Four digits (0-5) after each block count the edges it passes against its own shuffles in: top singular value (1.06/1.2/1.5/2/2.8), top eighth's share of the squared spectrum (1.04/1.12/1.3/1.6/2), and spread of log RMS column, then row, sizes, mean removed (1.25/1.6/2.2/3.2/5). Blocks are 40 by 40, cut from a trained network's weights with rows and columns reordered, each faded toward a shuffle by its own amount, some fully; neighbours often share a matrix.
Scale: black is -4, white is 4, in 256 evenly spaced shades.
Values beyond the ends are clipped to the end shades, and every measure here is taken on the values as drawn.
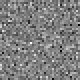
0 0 0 0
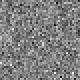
1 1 0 0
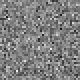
2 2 1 0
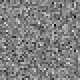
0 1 1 0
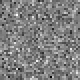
0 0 0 0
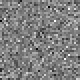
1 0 0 0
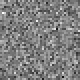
1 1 0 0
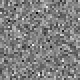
1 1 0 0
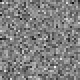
1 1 0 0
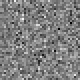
0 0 1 0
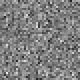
2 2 2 0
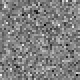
0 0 0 0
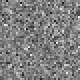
0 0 0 0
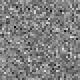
0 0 0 0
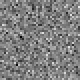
0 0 0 0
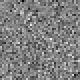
1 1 0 0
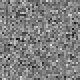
0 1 0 0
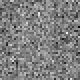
1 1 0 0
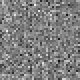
1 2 0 1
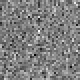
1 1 0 0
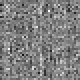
2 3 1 2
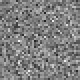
1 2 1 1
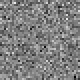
2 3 0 1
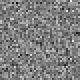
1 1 0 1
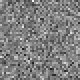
1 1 0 0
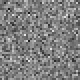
1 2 0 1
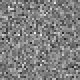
1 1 0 0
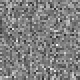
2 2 1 0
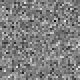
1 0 1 0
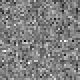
1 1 0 1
